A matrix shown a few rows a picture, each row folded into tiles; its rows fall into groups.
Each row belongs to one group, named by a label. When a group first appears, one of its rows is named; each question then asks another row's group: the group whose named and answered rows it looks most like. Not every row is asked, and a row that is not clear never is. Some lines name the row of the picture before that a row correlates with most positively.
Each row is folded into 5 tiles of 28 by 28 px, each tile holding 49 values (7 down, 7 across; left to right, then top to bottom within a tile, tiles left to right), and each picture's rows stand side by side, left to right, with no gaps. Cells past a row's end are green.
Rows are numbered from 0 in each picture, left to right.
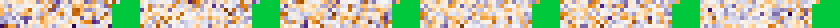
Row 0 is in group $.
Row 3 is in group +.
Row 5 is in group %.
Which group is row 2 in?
+
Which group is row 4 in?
+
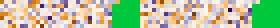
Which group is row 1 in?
+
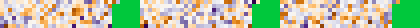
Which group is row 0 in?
$
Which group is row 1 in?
%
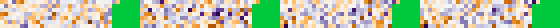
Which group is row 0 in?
+
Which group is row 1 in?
%
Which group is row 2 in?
%
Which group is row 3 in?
%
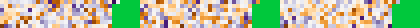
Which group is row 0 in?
%
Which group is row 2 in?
$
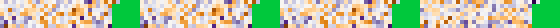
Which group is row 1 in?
$
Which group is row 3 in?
%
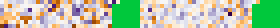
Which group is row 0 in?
%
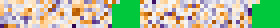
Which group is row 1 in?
+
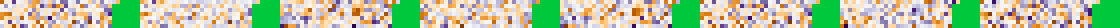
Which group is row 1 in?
+
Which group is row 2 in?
$
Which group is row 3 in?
+
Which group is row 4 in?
$
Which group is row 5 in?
+
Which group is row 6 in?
%
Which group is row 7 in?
+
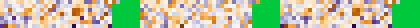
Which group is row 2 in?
$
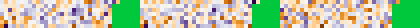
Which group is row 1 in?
%
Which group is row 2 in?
+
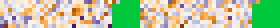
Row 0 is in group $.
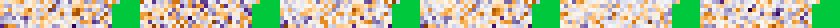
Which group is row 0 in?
$
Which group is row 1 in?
+
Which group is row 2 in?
$
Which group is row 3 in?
$
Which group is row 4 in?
+
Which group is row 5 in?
%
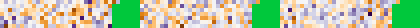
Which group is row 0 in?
$
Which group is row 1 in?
+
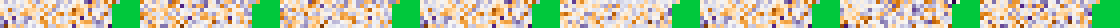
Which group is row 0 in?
$
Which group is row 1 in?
+
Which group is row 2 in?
+
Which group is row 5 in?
$
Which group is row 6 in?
%
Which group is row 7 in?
+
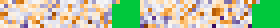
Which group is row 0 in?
+
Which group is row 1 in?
$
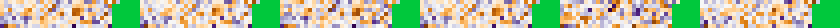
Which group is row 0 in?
$
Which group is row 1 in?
$
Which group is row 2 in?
$
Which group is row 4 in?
%
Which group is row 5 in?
$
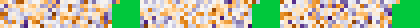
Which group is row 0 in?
+
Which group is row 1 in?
$
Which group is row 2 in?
+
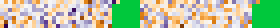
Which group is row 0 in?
%
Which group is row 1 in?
+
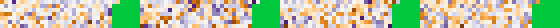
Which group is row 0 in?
+
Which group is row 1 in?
%
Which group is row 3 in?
+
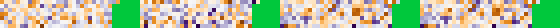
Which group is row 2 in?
$
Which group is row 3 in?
$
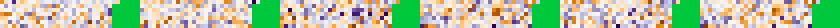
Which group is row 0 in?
+
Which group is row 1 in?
%
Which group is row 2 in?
%
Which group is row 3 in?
$
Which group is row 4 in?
%
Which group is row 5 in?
$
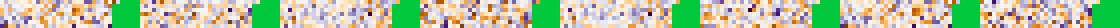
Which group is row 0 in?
$
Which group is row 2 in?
%
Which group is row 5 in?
%
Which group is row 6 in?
$
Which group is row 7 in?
+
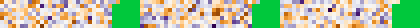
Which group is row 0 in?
+
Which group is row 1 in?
$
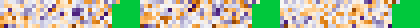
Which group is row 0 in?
%
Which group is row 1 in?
%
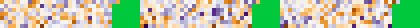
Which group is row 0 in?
+
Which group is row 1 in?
%
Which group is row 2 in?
$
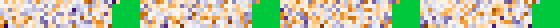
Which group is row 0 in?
%
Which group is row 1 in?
+
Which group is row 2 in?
+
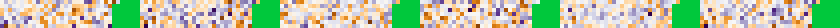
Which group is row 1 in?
%
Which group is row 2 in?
+
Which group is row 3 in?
%
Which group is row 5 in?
%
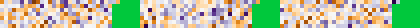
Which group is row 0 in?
+
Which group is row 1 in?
%
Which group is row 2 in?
%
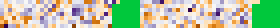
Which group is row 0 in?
%
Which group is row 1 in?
%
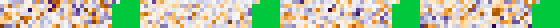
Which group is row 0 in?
%
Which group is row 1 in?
+
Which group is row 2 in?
%
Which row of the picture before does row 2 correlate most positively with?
1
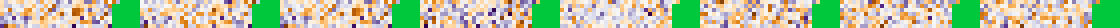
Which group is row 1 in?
$
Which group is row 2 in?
$
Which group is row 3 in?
%
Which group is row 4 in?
%
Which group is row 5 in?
+
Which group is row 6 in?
+
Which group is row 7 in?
+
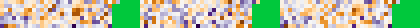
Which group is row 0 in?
$
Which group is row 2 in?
$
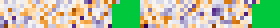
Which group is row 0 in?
$
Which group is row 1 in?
%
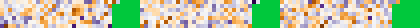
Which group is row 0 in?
$
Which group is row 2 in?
+
